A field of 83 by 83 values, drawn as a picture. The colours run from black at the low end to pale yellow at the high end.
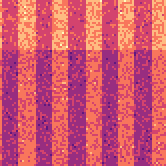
Average level on the scale: 60%. Stripes: upright, repeating 5 times. Seam: horizontal, 30% of the way down, the top part higher.
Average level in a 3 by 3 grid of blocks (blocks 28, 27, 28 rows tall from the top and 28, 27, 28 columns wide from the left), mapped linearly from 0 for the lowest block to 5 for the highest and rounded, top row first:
4 5 5 / 0 1 1 / 0 1 1
